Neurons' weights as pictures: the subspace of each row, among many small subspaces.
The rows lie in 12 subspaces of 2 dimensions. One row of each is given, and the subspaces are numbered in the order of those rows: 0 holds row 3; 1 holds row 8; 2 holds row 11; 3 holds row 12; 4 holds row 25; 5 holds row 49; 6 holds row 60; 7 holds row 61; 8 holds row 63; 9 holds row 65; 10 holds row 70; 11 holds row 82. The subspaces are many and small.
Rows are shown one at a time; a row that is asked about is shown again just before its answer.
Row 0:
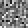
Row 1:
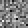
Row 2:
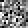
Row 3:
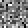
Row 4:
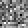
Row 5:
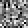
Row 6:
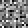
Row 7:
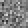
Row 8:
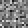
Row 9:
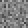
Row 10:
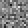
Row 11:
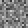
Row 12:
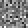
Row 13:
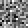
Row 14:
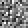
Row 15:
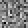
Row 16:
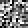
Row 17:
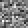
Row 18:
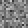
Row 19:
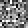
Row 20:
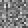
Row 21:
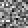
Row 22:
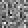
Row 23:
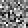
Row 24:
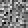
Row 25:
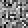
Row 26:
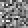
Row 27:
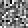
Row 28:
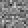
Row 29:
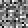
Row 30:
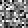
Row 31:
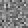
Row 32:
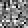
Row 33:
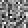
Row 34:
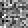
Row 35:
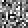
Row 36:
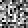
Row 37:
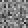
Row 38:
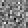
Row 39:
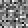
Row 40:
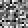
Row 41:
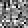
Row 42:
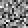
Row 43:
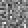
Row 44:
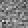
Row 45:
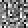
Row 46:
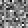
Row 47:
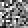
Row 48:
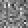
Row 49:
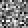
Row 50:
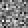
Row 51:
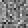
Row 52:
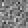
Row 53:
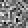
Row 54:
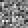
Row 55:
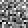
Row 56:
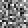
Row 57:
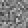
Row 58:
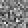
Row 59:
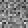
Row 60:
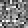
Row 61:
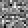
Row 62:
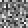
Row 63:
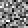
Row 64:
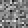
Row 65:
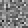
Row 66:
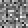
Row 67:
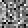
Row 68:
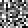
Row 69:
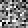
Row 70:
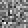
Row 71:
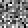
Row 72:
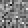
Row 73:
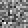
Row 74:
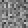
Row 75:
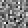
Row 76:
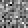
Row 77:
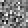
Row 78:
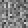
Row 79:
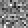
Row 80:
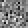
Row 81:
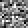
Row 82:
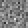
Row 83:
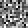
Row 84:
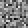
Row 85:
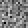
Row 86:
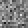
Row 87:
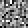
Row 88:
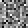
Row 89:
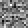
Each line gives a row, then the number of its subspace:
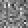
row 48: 6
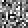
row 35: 4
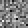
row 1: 10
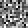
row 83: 11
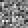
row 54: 7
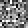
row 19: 6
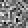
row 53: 8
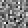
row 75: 11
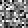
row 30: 2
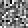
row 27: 3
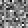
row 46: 2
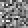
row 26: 11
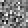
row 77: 4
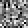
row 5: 6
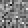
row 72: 0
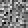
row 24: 0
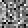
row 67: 2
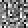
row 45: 10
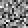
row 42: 8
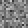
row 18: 2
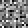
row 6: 1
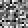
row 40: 1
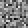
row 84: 11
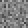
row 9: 5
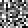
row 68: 9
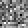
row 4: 2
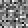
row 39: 1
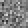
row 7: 4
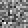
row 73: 10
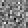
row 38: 11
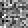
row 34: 4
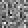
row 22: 10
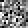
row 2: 4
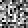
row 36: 1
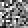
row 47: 11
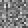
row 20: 9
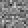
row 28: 7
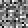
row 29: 1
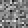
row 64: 1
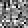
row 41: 6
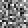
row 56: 6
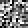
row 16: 0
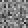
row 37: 5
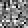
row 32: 6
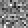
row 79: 7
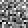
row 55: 5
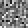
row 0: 3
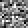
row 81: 7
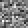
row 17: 7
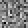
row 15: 10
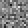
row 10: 7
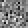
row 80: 4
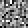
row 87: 3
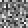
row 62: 5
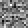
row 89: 7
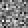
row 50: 5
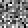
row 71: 0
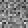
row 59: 5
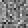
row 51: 2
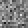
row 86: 2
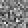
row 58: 8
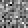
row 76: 0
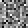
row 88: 2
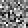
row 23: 8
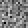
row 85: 3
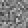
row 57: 8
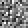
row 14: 3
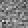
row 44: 5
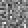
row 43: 0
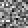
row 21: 8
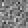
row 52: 11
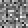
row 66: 1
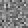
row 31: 9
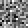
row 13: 10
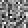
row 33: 3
